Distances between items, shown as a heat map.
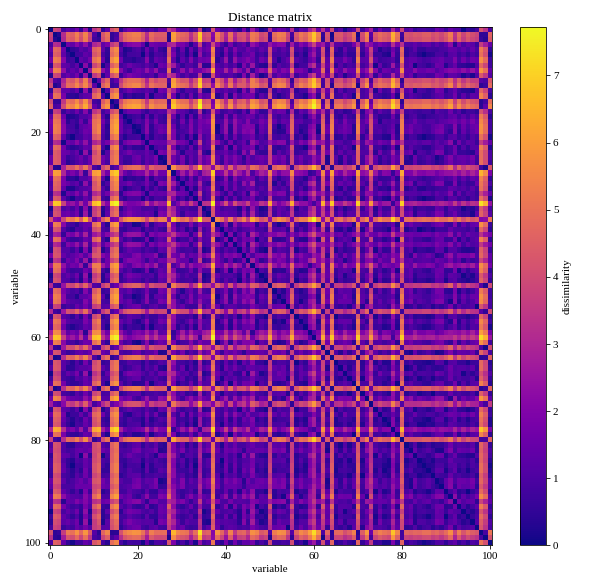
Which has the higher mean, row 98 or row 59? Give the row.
98
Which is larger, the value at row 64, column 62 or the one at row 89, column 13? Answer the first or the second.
the second
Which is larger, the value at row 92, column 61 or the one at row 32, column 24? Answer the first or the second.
the first
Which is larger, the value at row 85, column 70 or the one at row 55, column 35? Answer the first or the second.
the first
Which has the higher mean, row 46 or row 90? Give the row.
46
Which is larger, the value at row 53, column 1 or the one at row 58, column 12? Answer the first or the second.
the first
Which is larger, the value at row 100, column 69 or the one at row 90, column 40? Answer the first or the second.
the second
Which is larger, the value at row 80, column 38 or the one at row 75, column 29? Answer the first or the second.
the first
